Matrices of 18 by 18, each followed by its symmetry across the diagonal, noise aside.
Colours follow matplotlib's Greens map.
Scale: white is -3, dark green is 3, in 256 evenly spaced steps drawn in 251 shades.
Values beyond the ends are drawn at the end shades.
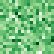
antisymmetric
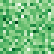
antisymmetric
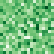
antisymmetric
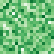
symmetric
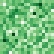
symmetric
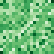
symmetric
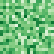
antisymmetric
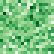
neither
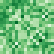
symmetric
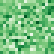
neither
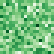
neither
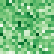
neither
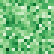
antisymmetric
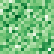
symmetric
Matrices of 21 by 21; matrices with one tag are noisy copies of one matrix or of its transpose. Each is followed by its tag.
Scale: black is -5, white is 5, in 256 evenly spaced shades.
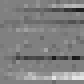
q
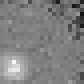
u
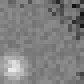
u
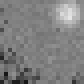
u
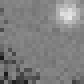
u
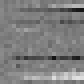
q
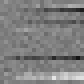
q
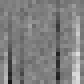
q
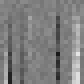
q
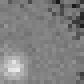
u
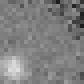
u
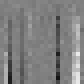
q
